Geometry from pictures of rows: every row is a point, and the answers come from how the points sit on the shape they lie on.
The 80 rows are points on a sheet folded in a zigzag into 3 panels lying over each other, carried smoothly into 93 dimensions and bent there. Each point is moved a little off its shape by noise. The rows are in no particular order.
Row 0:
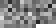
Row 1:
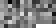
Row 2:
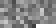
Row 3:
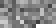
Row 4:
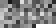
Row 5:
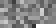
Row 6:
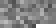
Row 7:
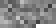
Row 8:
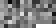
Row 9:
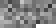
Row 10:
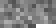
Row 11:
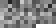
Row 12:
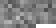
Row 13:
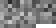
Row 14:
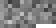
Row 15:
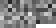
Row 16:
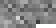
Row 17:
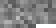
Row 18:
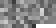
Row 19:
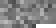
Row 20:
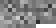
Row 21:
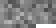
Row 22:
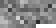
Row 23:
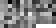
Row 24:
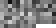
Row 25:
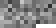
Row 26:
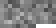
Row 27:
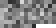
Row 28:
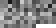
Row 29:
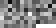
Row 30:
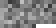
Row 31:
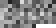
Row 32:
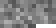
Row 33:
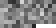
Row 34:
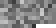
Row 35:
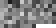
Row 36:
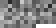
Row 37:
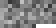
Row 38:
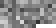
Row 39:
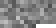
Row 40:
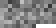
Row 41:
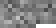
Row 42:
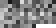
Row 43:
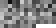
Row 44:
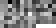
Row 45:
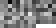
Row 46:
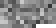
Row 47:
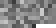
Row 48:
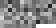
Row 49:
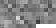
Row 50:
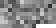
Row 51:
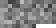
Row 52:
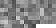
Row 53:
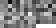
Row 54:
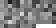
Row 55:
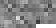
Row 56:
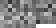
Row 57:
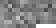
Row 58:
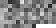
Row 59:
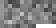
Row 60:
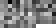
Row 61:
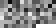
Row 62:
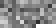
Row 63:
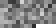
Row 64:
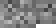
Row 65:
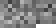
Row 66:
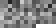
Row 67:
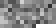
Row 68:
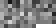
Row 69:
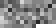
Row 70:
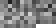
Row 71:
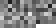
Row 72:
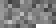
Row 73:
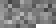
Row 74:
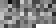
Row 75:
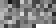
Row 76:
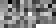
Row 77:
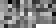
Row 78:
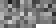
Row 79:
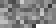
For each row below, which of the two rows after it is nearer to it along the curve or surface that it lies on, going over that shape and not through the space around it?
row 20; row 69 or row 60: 60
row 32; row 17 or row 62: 17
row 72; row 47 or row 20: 20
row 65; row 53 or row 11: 53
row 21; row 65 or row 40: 65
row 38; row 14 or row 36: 36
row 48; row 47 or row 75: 75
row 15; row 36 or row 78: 78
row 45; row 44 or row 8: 44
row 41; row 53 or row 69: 53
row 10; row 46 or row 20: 20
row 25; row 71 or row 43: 43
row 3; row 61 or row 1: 61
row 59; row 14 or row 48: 14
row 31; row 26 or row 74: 74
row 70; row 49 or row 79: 49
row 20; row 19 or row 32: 32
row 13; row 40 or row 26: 26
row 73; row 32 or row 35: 32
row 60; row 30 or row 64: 64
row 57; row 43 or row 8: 8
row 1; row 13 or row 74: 13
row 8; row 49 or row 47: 49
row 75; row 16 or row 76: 76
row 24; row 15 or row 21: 15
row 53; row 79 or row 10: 10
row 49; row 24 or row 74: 24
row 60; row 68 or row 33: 68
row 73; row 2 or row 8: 8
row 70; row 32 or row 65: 65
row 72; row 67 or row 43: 43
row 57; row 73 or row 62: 73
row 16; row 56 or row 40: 56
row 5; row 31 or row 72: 31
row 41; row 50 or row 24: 24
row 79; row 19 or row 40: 19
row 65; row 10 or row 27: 10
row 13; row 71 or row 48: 71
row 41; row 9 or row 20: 20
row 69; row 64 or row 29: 29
